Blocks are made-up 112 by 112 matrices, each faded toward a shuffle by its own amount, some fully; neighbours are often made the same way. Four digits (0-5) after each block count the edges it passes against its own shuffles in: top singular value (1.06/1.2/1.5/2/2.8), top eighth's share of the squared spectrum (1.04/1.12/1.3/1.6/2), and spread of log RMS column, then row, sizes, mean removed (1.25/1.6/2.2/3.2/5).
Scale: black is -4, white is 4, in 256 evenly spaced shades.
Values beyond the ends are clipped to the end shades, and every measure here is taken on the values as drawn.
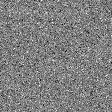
0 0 0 0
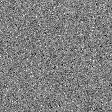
0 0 0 0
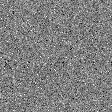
0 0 0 0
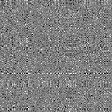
5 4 3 3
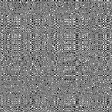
5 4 3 3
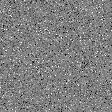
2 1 0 0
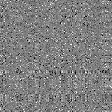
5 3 2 2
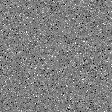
2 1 0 0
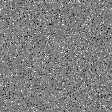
2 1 0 0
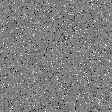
2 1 0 0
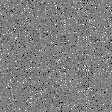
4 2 1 0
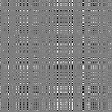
5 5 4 4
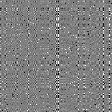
5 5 3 3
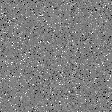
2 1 0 0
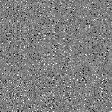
4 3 2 2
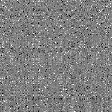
4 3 2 2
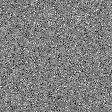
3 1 0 0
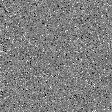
3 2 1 0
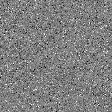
3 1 0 0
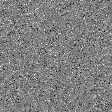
0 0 0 0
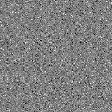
4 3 2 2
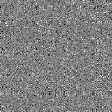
4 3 2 2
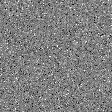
0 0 0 0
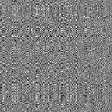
5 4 3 3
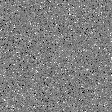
0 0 0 0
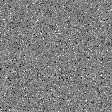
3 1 0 0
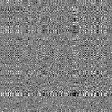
5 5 3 4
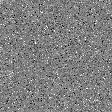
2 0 0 0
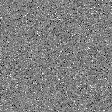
3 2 0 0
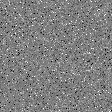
0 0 0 0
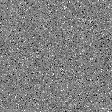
3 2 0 0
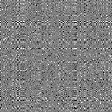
5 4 3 3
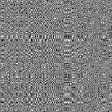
5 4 3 3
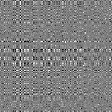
5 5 4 4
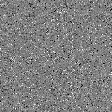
3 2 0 0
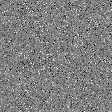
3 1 0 0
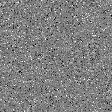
3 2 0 0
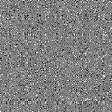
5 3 2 2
